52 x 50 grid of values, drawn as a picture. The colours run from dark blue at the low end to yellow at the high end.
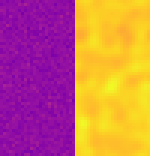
It is made of 1 by 2 panels. Panel 1,1: low, fine-grained, faint in contrast. Panel 1,2: very high, blotchy, faint in contrast.
